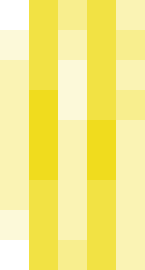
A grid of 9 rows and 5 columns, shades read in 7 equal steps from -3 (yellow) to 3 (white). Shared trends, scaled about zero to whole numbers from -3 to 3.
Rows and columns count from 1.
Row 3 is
1 -2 2 -2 1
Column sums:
15 -21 9 -20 7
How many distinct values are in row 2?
4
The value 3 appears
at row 1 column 1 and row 9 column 1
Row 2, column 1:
2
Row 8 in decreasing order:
2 1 1 -2 -2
